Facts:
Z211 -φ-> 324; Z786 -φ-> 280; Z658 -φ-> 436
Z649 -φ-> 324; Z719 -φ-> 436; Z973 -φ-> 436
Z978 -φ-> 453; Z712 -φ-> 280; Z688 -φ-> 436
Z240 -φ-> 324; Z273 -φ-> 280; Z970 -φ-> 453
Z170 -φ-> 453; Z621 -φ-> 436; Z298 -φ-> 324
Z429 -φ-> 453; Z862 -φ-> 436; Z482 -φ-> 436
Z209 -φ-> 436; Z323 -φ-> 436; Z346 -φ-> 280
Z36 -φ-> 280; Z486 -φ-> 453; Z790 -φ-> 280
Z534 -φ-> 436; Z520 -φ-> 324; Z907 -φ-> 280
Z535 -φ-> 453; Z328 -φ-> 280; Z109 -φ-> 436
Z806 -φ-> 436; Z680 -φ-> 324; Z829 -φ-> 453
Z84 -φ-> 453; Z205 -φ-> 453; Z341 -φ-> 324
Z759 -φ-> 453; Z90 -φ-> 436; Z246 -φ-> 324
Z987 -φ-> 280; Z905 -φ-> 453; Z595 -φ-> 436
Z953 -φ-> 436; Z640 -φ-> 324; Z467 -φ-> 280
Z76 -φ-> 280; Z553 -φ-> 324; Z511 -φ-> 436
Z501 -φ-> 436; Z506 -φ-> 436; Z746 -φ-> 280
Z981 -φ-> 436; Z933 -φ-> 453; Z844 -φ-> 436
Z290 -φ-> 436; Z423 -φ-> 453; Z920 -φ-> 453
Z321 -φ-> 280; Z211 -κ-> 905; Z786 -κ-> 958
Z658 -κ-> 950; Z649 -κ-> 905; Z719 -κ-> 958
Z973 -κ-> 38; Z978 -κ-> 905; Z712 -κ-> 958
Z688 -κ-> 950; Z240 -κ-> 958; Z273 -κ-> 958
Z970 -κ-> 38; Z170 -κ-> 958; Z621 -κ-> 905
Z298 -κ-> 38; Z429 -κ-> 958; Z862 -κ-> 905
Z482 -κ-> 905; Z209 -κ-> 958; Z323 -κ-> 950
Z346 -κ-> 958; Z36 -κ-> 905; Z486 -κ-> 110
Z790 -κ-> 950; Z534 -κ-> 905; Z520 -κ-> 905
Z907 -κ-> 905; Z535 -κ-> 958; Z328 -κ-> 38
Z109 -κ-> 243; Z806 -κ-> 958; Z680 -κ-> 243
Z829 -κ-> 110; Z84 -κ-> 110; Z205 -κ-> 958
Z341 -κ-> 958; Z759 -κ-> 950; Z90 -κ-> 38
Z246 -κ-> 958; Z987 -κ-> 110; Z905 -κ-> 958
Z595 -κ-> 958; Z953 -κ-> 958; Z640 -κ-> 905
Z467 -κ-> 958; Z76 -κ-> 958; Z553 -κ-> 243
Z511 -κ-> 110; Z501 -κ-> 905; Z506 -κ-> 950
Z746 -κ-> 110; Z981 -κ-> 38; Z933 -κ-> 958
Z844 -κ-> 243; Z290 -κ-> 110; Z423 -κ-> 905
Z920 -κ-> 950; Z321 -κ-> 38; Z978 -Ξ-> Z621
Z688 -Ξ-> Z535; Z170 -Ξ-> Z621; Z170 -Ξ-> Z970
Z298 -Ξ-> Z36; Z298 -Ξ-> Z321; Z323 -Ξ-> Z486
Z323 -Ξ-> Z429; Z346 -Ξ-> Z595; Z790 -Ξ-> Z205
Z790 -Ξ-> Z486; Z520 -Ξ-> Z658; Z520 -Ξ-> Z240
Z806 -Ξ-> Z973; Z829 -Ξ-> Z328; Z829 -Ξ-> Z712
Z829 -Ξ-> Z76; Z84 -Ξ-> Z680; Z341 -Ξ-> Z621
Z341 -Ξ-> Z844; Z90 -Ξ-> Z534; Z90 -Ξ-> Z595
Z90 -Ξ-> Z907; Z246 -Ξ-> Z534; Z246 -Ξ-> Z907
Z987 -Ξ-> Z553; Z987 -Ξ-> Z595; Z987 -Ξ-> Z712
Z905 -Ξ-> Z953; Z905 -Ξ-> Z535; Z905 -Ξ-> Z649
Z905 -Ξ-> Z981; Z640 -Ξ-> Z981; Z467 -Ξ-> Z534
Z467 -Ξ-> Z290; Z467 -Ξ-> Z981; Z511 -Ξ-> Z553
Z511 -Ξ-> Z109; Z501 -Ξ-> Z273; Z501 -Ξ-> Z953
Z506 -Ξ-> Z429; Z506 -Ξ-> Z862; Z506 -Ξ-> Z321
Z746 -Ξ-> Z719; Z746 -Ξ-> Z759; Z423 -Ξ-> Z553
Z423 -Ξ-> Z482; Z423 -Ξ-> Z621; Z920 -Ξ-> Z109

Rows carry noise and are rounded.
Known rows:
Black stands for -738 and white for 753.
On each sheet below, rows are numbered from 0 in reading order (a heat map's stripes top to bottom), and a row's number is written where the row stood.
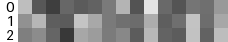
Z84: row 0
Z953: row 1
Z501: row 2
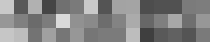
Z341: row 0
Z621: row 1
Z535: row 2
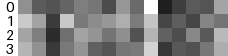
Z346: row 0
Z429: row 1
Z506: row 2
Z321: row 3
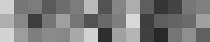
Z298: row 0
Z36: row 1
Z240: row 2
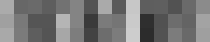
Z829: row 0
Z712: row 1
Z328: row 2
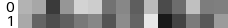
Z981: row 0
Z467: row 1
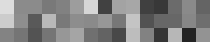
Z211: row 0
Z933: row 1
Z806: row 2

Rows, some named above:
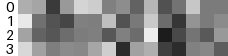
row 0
Z981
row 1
Z680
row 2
Z467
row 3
Z240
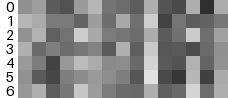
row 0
Z688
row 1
Z905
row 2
Z953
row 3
Z829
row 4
Z595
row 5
Z90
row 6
Z953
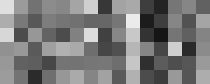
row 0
Z240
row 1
Z907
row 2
Z246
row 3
Z973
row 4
Z746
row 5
Z323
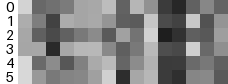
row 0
Z553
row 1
Z534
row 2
Z790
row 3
Z658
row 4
Z640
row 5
Z240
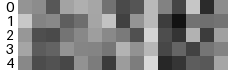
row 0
Z973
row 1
Z520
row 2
Z90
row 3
Z423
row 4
Z987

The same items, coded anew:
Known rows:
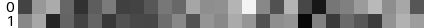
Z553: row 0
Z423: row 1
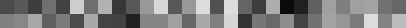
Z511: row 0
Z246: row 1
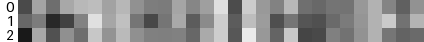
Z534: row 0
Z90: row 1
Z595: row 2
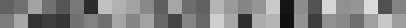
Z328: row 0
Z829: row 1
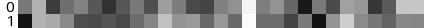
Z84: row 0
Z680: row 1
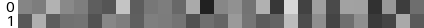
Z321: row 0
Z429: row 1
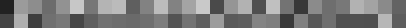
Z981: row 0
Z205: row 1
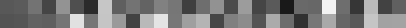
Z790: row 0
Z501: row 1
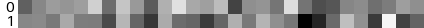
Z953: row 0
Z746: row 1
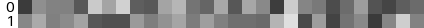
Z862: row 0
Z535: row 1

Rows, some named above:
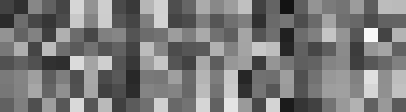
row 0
Z806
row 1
Z323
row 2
Z467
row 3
Z759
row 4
Z506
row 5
Z246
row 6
Z246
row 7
Z109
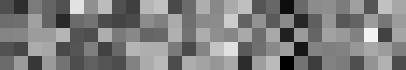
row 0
Z806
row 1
Z341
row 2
Z907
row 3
Z240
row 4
Z920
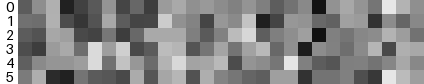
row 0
Z640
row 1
Z298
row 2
Z240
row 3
Z973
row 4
Z953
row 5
Z905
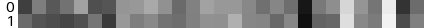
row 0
Z346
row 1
Z987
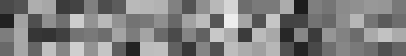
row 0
Z240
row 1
Z595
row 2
Z829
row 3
Z719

